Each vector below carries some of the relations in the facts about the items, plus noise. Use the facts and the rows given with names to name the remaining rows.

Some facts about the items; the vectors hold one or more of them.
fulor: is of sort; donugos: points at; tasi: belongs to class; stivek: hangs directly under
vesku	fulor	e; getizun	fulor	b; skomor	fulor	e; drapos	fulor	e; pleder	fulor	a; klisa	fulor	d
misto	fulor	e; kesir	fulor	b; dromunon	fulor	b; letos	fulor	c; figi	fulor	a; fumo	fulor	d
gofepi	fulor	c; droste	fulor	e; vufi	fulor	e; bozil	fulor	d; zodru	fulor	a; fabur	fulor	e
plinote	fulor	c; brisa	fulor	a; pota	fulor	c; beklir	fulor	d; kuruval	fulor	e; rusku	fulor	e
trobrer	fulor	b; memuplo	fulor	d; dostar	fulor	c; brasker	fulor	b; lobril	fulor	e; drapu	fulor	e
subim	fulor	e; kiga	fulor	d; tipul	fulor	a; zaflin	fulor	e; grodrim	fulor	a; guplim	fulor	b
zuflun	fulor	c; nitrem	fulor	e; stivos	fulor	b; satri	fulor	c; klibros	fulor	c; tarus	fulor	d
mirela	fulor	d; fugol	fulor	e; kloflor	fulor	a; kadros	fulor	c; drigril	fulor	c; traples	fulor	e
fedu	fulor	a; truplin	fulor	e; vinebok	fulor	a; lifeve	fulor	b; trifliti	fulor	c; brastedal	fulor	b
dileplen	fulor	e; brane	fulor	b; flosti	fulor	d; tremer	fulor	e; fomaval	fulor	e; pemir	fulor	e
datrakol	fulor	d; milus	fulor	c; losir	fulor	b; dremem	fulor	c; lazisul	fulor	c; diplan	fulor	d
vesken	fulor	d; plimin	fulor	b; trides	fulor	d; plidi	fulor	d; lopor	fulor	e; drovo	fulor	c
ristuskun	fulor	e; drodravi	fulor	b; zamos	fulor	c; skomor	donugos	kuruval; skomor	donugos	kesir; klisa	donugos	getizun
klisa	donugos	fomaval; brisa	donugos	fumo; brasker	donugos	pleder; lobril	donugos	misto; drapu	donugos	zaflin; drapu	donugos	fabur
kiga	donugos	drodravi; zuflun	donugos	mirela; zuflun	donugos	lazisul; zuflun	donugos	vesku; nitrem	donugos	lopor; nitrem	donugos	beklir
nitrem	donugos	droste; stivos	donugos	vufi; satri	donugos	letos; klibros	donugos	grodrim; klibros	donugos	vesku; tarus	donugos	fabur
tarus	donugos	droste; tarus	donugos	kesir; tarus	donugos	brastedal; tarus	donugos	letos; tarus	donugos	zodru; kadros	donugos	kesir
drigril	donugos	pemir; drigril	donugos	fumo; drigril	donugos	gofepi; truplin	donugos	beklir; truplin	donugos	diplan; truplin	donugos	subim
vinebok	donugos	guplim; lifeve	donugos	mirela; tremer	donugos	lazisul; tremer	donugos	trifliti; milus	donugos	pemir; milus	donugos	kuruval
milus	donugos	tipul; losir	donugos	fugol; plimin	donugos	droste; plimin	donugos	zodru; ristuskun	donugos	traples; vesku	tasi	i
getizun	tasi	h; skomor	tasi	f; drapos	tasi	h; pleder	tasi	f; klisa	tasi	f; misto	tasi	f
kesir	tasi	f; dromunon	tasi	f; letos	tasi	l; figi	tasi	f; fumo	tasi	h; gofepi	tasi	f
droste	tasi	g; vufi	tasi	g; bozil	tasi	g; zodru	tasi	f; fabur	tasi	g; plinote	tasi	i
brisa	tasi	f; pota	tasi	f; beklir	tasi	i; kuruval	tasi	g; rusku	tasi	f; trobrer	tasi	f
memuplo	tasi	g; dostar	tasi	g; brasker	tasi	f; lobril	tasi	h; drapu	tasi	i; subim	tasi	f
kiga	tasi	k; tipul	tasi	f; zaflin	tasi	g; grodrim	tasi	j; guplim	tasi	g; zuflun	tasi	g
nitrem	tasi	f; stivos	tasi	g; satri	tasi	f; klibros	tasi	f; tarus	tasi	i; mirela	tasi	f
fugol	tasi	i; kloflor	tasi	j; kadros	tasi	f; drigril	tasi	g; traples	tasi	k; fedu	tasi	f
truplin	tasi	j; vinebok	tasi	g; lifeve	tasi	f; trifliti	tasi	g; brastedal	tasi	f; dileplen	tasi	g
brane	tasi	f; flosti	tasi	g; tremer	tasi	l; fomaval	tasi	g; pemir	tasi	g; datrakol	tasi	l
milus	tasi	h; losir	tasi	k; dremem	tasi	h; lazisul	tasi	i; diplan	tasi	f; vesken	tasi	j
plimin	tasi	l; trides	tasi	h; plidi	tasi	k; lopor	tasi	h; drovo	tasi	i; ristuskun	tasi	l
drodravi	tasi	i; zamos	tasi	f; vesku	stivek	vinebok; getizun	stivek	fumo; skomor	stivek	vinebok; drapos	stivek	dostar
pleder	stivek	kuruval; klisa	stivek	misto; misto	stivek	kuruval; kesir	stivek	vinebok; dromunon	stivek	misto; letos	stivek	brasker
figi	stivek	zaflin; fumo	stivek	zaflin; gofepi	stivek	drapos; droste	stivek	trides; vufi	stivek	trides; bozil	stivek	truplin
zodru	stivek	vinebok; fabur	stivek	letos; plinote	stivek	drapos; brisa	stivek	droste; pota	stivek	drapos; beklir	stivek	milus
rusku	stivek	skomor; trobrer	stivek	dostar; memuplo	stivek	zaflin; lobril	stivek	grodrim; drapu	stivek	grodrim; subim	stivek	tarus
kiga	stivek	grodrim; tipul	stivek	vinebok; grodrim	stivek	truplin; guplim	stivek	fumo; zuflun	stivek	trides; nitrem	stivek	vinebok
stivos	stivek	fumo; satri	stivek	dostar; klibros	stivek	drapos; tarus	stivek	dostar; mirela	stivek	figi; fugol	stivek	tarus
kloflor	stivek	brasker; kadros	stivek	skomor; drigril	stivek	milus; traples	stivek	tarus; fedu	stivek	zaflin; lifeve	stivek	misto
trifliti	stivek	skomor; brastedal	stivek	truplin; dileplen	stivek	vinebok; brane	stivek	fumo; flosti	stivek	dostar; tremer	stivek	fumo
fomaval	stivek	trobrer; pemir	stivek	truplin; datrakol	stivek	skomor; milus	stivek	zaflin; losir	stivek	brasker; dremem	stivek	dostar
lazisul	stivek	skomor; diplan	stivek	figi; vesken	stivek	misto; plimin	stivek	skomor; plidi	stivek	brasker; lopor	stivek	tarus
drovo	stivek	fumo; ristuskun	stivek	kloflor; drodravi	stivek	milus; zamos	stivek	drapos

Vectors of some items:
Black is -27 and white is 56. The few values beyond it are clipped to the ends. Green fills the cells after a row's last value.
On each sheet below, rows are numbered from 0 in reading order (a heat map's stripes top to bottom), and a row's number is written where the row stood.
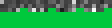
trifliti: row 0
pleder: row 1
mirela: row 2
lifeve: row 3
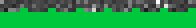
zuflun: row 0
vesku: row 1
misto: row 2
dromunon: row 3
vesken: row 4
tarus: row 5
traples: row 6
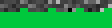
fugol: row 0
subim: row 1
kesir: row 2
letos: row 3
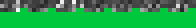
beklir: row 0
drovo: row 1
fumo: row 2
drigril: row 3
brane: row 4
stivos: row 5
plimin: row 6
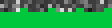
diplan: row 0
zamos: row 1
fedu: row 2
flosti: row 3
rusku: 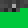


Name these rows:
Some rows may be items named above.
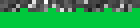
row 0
tremer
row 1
fumo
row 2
pleder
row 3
klibros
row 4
plimin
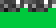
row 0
tarus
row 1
tarus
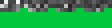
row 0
fumo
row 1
stivos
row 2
losir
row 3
drigril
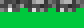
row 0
lifeve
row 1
kloflor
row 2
kloflor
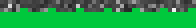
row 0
plimin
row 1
drovo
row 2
gofepi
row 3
nitrem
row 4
trobrer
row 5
getizun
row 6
tipul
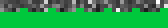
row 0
drodravi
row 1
datrakol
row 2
memuplo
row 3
brasker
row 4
tipul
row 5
tarus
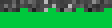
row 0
fomaval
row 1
plidi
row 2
klisa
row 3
fabur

